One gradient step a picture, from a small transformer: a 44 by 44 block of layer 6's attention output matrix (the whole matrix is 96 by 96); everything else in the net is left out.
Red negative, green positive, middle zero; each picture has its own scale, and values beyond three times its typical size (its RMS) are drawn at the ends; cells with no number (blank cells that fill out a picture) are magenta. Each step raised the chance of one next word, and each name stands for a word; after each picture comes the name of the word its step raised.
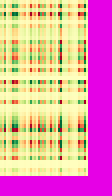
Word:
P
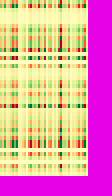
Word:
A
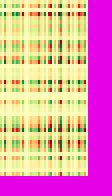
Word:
P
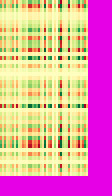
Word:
A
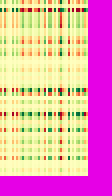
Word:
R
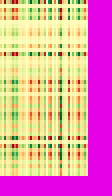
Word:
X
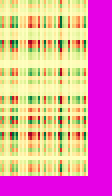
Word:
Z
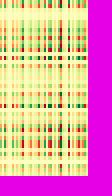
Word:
A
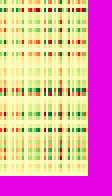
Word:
R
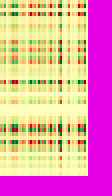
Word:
P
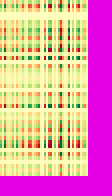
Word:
A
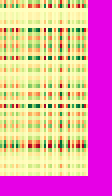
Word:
A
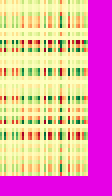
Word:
Z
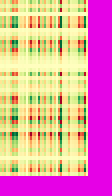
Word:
Z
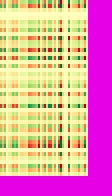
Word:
A
